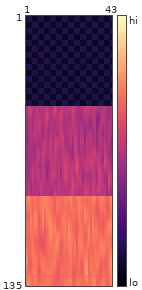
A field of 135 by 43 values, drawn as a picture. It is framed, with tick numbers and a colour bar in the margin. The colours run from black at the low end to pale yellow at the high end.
It is made of 3 by 1 panels. Panel 1,1: very low, checkered, faint in contrast. Panel 2,1: middling, streaked downward, faint in contrast. Panel 3,1: high, streaked downward, faint in contrast.
